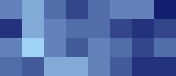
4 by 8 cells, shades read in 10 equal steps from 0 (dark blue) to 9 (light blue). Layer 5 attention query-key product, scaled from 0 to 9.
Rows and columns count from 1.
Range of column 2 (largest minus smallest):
6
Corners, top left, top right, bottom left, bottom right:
5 0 4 1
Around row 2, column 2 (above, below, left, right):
7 9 1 5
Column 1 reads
5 1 5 4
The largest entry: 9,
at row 3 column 2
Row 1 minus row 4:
1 4 -3 -5 -1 2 4 -1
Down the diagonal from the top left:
5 7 5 7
